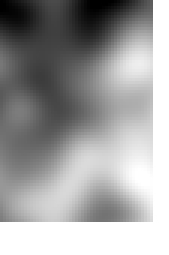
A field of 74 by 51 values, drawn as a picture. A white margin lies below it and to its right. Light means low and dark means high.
Ninth with the lowest average: bottom right. Roughest part: top right. Mirror symmetry: none. Lone odd cells: none. Slope: up to the top left.
